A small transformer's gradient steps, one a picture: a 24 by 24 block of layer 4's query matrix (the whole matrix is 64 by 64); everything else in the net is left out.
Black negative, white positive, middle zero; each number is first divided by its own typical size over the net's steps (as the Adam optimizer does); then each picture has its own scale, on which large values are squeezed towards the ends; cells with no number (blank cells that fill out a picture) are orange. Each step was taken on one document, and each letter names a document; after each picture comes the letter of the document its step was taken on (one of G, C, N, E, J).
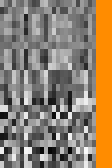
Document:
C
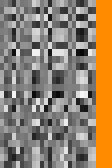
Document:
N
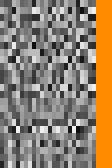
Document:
N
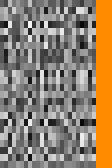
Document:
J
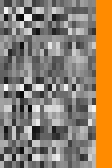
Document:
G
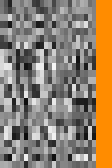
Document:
C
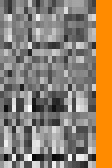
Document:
G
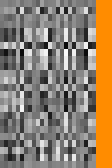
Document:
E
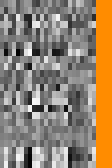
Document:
G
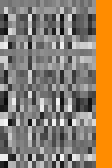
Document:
J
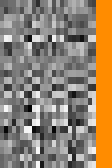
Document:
G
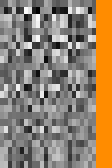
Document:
G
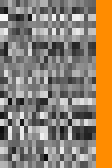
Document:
J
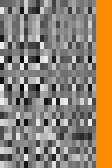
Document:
C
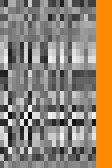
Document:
J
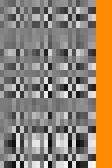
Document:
N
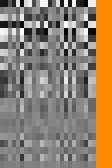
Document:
E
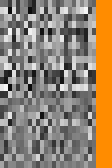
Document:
J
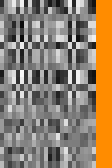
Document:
N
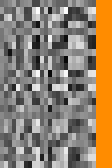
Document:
G
